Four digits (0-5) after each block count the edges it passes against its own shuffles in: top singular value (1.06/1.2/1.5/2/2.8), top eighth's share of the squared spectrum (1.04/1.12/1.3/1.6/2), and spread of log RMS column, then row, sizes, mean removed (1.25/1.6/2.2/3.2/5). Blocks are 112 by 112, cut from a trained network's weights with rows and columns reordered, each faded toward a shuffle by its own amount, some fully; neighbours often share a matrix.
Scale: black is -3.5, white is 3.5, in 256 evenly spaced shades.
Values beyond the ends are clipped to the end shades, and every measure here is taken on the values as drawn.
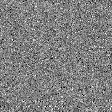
2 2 0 1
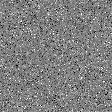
0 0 0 0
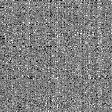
3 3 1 3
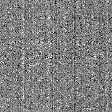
3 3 1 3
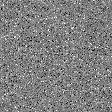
0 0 0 0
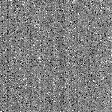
3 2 0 2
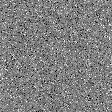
0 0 0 0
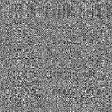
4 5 3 3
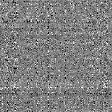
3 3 3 1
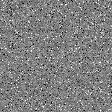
1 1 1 0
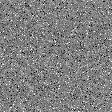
0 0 0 0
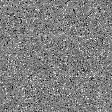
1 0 0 0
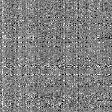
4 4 1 4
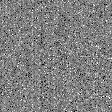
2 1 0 1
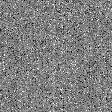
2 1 0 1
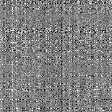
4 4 1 4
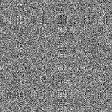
4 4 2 1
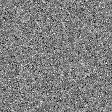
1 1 0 0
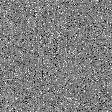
1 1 0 0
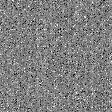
2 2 0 1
